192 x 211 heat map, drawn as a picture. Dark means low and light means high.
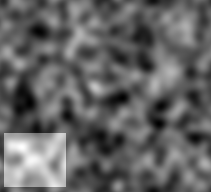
Odd patch: higher, in the bottom left. Ninth with the highest average: bottom left. Average level on the scale: 40%. Roughest part: bottom left. Mirror symmetry: none.
